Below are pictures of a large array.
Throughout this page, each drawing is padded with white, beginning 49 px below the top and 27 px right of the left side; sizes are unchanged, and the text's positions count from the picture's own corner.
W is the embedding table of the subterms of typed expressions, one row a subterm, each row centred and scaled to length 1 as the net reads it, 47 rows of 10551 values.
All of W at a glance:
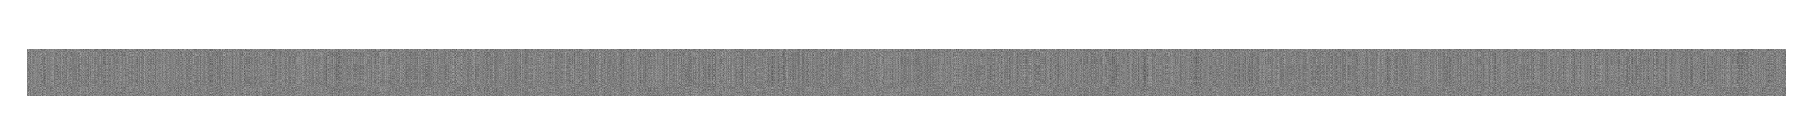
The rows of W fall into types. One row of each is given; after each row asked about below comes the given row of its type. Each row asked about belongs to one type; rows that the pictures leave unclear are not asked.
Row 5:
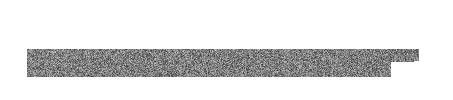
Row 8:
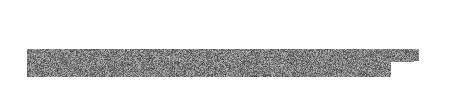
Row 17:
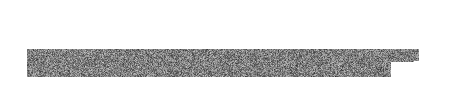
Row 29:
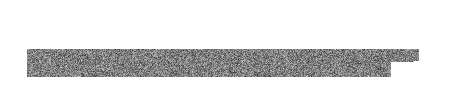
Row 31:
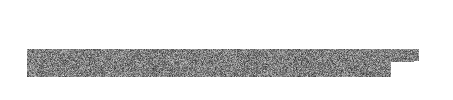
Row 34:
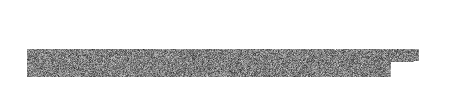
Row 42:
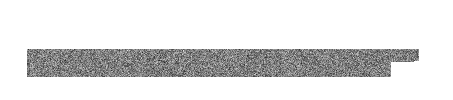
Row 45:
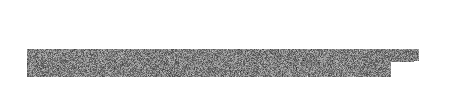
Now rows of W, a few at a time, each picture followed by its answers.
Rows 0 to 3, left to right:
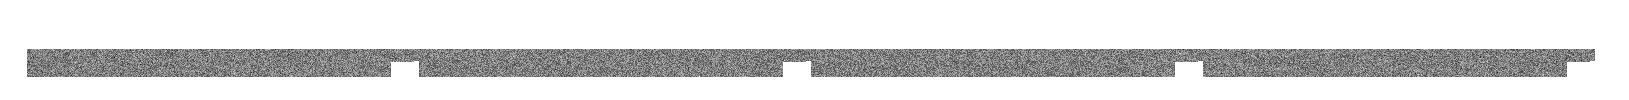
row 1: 45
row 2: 8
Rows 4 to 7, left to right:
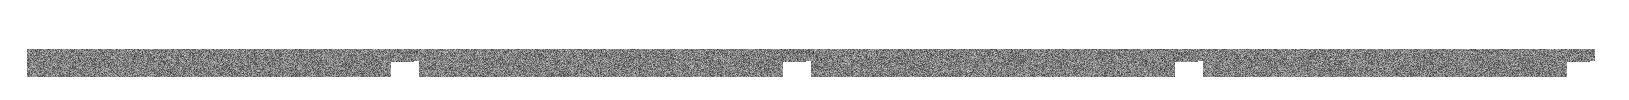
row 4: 17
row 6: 5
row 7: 31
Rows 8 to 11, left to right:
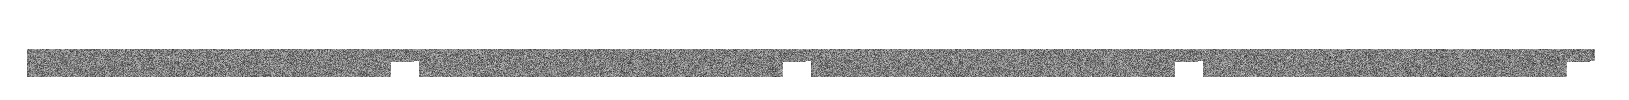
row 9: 34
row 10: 45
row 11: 42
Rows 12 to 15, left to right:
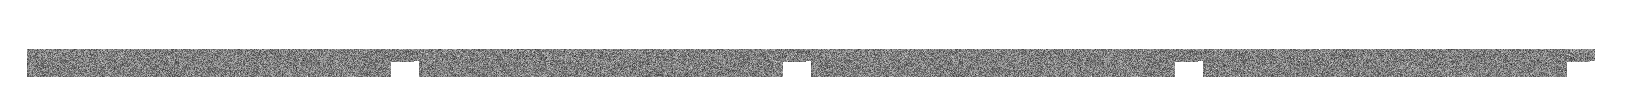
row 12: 45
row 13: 8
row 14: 45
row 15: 29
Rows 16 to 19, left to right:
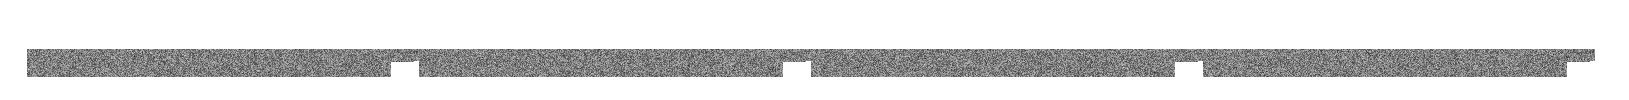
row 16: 17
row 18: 31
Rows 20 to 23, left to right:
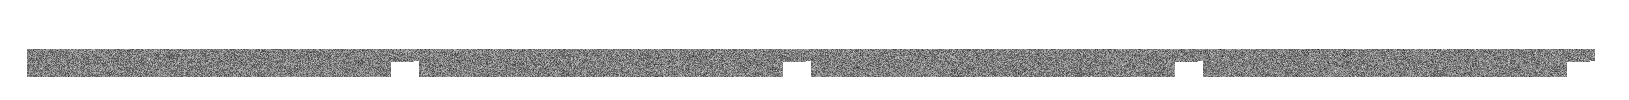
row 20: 29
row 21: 29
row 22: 17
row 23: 8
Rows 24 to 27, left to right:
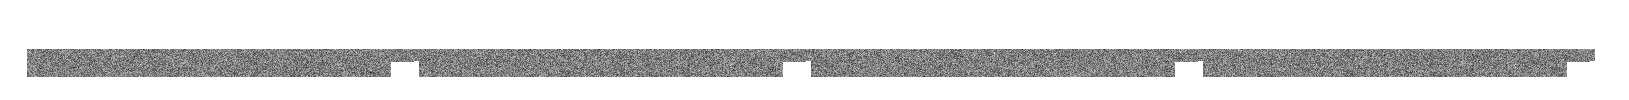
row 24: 31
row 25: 17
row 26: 45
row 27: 29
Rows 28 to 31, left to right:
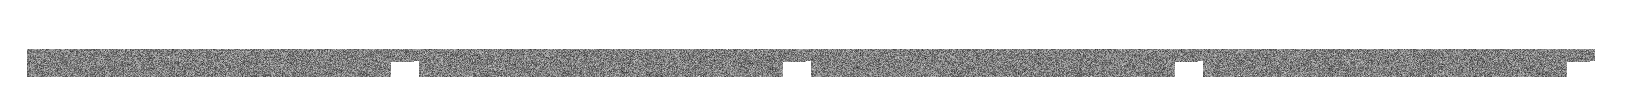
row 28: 8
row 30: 17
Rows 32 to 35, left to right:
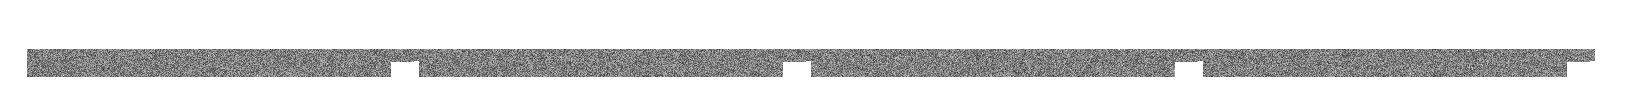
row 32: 45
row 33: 8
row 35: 29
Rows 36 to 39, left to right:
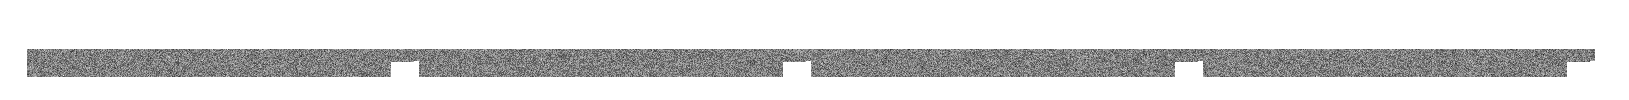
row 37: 29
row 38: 34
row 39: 42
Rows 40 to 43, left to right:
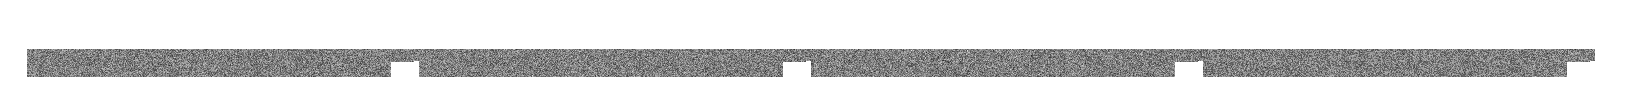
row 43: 8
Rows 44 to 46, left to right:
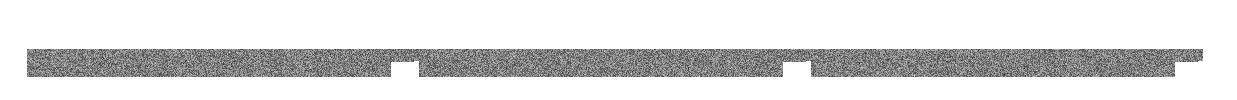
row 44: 5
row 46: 42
